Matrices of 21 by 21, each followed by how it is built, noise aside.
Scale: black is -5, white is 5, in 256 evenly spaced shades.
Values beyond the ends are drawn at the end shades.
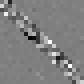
banded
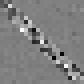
banded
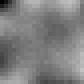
smooth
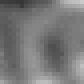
smooth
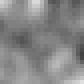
smooth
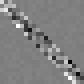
banded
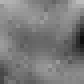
smooth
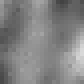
smooth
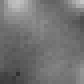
smooth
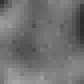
smooth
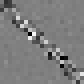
banded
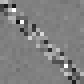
banded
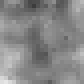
smooth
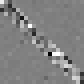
banded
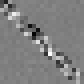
banded
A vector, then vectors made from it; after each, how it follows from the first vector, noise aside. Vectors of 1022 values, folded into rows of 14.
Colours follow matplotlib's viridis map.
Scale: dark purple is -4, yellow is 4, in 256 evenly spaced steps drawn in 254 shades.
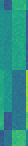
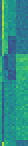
wrapped around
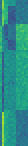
wrapped around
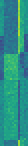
wrapped around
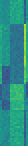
wrapped around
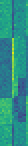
wrapped around
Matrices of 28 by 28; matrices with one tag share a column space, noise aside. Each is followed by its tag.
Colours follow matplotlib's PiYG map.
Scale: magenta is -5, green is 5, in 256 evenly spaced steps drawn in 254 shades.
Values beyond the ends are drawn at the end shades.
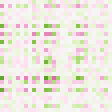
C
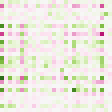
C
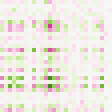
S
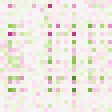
C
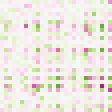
S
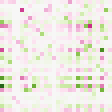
S
